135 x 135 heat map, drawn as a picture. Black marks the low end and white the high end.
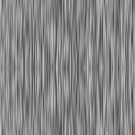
Mirror symmetry: top to bottom. Histogram: bell-shaped. Grain: streaks running down.
